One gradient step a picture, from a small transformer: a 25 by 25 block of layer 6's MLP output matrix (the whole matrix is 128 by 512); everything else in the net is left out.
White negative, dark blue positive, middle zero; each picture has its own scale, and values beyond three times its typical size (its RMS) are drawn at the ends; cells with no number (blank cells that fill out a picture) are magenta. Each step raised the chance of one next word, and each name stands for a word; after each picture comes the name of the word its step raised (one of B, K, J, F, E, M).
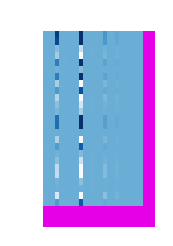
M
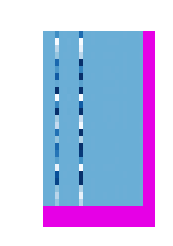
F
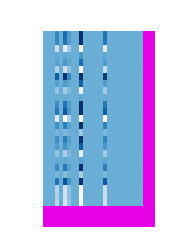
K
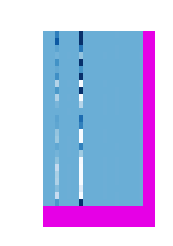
M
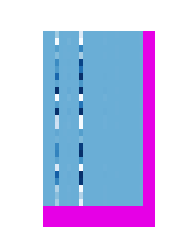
F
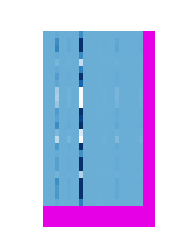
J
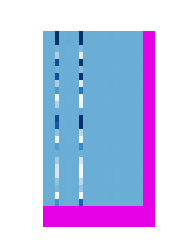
M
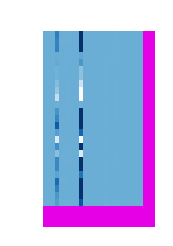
J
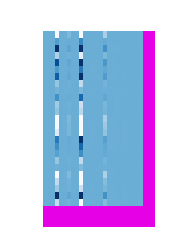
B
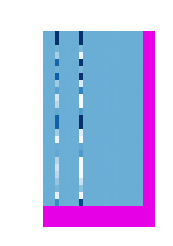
M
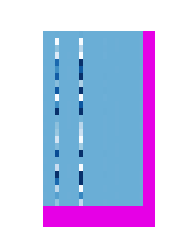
F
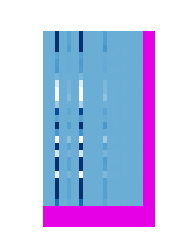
J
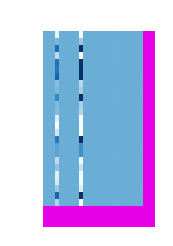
B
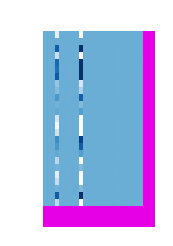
B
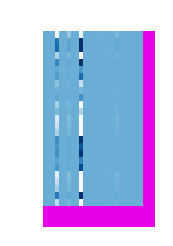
B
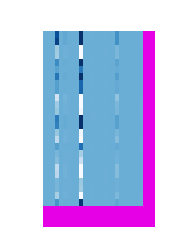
M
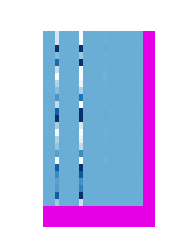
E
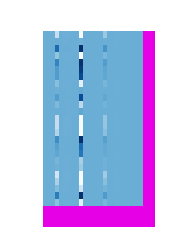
B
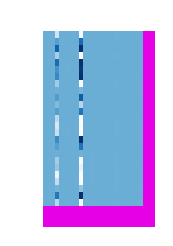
B
